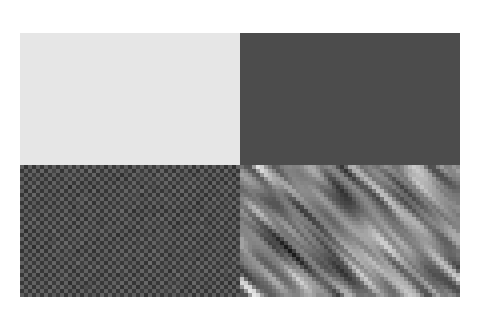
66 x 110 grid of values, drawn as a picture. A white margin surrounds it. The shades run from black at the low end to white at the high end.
It is made of 2 by 2 panels. Panel 1,1: very high, flat. Panel 1,2: low, flat. Panel 2,1: low, checkered. Panel 2,2: middling, slanting down to the right, strong in contrast.
